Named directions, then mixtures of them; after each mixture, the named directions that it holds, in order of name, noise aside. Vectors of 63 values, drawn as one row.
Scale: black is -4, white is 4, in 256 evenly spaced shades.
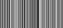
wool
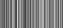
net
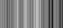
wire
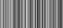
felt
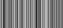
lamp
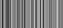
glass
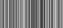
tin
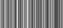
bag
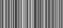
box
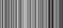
box, wire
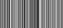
wool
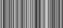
lamp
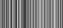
net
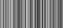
felt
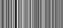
bag, box, net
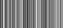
bag, lamp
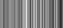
felt, wire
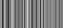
bag, glass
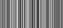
bag, wool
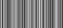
glass, wire, wool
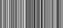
glass, tin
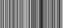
net, tin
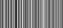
box, net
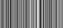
felt, glass, wool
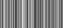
box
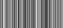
lamp
